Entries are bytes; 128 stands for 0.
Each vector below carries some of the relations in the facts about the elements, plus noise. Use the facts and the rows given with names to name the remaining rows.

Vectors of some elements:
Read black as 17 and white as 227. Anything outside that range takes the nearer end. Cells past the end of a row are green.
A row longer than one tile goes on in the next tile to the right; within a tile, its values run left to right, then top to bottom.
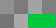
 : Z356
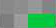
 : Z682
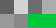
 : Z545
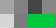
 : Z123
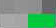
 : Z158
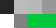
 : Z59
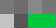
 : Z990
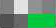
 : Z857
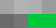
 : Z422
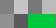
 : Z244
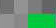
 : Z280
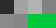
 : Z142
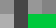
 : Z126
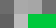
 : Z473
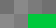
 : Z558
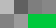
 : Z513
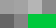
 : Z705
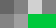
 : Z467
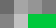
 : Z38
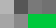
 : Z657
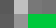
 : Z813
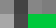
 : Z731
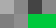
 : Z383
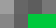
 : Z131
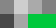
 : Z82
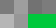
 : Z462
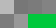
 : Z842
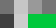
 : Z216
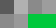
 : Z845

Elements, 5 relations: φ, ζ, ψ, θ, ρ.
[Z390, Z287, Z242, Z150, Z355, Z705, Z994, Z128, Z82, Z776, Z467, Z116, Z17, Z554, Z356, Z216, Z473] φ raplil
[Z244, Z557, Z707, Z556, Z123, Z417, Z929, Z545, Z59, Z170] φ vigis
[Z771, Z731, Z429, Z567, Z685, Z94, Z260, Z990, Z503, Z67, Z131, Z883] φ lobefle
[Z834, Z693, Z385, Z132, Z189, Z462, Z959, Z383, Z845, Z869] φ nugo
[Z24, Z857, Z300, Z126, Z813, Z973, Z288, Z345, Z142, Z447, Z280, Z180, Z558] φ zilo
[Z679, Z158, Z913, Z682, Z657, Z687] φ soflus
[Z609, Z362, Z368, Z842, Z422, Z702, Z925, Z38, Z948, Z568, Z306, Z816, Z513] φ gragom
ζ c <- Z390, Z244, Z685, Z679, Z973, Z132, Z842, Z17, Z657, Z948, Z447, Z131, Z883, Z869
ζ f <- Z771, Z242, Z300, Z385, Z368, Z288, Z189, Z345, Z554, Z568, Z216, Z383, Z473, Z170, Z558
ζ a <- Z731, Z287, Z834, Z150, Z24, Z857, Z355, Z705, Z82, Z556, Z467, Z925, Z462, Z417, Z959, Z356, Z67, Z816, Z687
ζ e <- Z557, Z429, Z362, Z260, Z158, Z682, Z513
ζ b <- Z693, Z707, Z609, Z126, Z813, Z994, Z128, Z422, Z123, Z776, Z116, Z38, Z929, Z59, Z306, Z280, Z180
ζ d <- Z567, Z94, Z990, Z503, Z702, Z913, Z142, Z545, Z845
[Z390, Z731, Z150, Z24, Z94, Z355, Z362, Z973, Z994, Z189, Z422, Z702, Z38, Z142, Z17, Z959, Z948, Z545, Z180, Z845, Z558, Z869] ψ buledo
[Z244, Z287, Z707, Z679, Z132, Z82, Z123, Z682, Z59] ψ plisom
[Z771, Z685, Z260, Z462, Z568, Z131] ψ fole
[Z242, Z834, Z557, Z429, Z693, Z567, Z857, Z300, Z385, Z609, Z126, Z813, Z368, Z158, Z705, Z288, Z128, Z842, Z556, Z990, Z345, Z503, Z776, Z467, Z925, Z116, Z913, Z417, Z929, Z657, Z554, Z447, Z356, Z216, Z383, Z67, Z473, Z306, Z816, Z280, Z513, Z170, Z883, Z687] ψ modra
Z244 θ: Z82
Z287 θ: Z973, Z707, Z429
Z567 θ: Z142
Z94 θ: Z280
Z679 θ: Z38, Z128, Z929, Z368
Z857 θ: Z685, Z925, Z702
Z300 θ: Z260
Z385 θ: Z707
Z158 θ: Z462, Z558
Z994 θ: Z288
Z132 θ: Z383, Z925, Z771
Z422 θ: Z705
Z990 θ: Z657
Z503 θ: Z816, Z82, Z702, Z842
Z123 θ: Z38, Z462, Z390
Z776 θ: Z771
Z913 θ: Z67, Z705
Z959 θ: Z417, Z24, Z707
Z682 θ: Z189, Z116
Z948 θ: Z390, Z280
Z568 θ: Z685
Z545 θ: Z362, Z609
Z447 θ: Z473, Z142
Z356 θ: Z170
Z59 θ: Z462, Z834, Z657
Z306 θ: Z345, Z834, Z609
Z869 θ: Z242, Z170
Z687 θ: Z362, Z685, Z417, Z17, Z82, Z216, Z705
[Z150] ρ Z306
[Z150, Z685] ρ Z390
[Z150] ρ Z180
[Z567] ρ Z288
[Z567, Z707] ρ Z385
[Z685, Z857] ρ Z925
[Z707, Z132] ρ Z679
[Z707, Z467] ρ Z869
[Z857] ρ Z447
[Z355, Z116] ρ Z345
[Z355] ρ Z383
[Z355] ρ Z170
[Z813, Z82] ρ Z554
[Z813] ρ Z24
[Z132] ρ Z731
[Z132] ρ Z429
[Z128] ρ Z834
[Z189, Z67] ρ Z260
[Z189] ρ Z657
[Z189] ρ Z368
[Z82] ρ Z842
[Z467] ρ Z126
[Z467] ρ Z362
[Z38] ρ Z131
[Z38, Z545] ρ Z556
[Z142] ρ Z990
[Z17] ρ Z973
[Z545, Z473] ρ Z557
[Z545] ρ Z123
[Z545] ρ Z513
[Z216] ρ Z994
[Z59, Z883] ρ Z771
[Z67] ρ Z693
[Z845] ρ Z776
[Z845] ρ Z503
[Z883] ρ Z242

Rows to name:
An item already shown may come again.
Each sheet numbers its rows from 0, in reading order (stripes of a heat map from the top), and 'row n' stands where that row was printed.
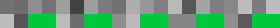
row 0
Z990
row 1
Z679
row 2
Z38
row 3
Z776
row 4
Z244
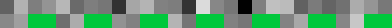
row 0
Z189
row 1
Z554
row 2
Z142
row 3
Z242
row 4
Z385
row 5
Z390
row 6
Z38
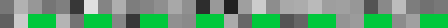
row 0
Z150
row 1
Z242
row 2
Z503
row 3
Z170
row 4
Z883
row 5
Z687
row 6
Z834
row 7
Z306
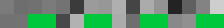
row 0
Z973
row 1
Z287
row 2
Z362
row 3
Z707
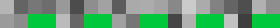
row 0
Z657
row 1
Z869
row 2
Z132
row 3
Z82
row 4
Z771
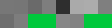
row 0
Z973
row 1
Z142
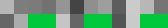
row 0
Z994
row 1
Z869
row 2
Z17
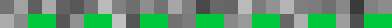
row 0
Z929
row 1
Z959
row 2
Z990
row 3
Z345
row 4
Z189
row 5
Z994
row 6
Z429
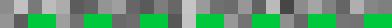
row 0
Z244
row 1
Z693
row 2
Z24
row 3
Z128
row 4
Z417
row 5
Z567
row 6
Z67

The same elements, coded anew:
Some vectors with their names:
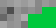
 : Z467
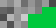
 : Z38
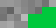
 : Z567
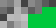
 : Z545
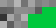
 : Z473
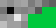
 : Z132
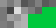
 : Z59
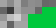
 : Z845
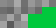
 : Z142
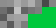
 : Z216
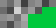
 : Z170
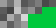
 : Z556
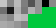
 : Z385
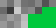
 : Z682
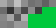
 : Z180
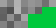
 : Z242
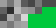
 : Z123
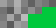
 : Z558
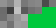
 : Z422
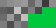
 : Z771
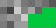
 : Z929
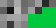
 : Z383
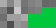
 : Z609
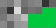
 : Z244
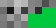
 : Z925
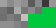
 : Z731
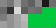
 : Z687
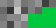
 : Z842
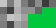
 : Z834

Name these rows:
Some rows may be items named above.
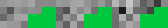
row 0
Z467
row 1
Z128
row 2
Z306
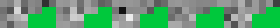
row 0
Z417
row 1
Z707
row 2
Z132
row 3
Z567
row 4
Z38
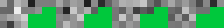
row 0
Z657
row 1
Z679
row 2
Z685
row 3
Z990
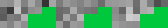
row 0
Z287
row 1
Z883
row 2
Z707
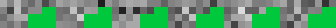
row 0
Z362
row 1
Z429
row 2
Z857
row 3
Z771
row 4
Z67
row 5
Z345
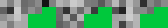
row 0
Z959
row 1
Z390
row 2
Z693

